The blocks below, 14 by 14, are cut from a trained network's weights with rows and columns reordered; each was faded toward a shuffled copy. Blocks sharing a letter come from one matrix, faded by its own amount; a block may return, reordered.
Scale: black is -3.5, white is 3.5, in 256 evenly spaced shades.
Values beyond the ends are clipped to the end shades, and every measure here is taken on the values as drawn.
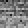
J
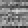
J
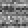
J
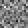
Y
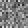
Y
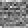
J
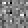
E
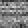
J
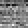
J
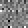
E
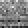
J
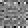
E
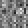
E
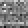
J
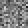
Y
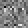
E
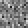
Y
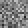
Y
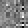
E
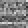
J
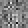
E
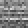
J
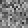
Y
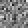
Y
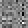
E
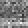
J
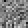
Y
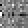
E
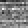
J
